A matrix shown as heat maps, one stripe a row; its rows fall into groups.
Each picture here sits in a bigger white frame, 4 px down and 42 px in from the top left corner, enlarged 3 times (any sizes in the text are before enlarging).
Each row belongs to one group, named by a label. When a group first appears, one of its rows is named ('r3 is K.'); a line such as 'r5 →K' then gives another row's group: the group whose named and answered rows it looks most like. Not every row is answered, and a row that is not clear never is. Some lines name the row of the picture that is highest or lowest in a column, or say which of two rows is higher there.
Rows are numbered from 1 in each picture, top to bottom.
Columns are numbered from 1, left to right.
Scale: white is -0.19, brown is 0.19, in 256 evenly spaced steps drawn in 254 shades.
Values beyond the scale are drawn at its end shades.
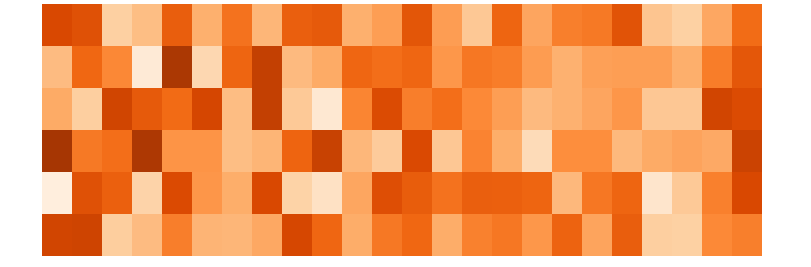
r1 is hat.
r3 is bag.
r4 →hat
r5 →bag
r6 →hat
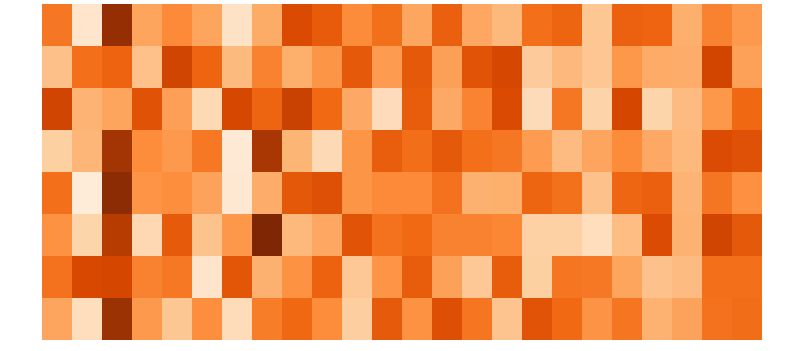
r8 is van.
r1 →van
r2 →bag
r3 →hat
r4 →bag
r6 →bag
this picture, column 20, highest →3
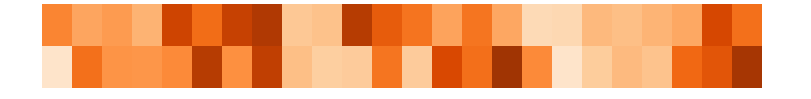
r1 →bag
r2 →bag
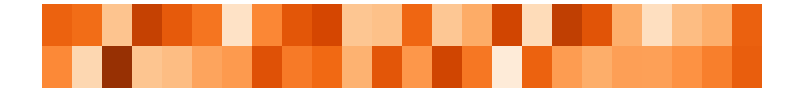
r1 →hat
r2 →van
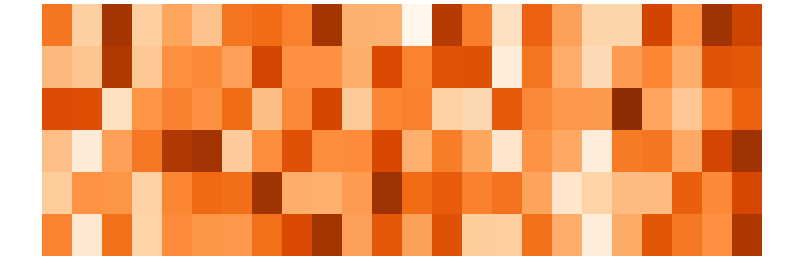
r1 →van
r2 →van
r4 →van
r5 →bag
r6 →van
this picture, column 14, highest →1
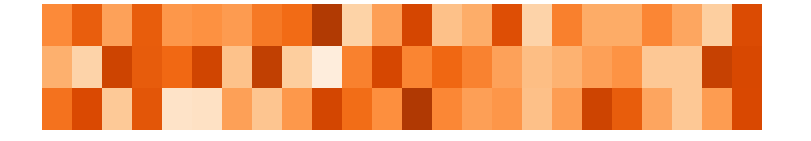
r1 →hat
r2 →bag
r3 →hat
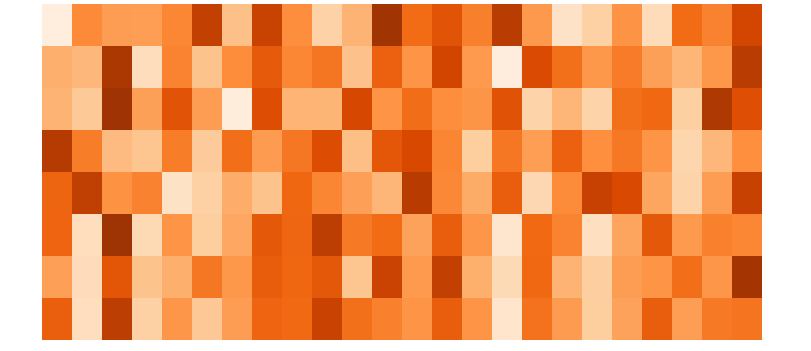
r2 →van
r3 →bag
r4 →hat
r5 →hat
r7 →van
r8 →van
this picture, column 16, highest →1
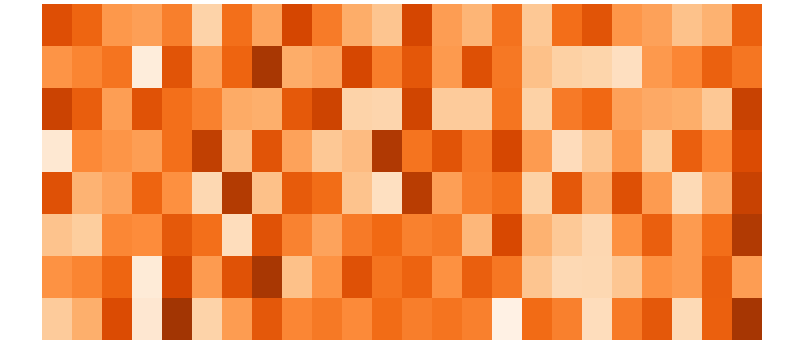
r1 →hat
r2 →bag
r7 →bag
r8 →van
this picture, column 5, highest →8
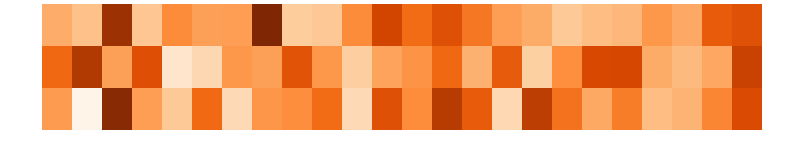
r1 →bag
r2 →hat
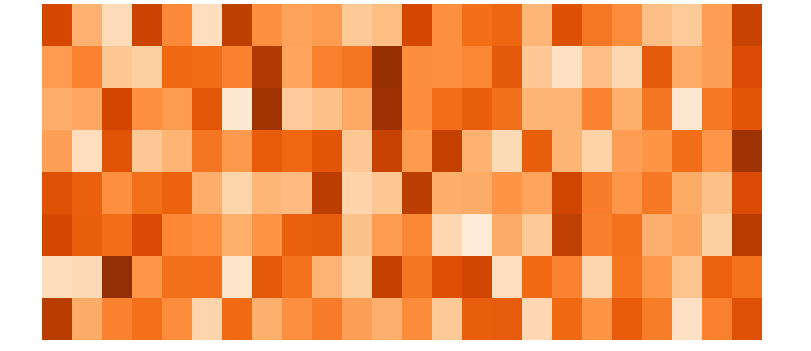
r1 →hat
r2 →bag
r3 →bag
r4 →van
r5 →hat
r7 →van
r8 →hat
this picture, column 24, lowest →7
